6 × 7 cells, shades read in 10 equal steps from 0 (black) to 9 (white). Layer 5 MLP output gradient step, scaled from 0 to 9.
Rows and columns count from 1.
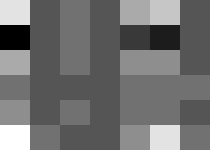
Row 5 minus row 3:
-1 0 0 0 -1 -1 0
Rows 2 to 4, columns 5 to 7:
2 1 3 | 5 5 3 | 4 4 4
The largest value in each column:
9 4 4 3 6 8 4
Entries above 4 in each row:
3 0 3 0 1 3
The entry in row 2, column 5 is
2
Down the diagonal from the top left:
8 3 4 3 4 8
